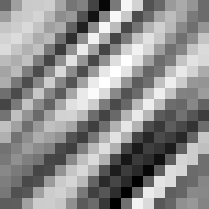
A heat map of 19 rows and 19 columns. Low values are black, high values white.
Roughest part: top middle. Ninth with the lowest average: bottom middle. Mirror symmetry: none. Grain: diagonal, up to the right.
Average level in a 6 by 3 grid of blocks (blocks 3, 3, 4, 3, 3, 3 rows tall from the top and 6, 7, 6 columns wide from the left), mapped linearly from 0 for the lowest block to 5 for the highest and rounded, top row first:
523 | 444 | 344 | 430 | 121 | 303
